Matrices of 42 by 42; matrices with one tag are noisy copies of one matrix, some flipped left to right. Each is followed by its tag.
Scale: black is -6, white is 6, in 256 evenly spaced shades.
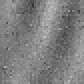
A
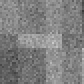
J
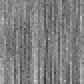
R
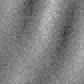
A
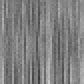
R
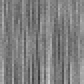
R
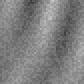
A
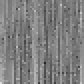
R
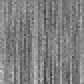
R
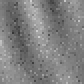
A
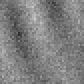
A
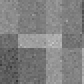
J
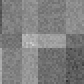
J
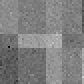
J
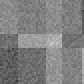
J
